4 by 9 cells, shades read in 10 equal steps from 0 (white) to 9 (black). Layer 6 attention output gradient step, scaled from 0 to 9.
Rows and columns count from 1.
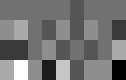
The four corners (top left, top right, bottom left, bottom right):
5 5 3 9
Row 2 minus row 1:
-1 -2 0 1 -1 0 -1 0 2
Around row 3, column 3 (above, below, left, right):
5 4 7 4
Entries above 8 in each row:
0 0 0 1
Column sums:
19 15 19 23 17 23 19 19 24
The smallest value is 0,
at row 4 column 2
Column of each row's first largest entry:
6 9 1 9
